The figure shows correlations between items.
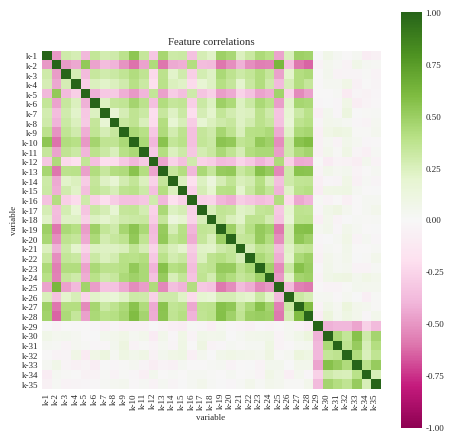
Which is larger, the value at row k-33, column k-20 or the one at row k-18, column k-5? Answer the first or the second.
the first
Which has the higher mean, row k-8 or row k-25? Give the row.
k-8
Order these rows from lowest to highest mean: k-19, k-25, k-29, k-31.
k-25, k-29, k-31, k-19
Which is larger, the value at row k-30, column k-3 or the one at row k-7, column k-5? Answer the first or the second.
the first
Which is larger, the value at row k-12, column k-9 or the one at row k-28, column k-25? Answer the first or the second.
the first
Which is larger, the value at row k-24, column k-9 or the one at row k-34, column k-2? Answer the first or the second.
the first
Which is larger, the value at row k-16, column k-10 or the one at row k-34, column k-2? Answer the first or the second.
the second
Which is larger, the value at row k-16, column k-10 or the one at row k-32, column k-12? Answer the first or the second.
the second
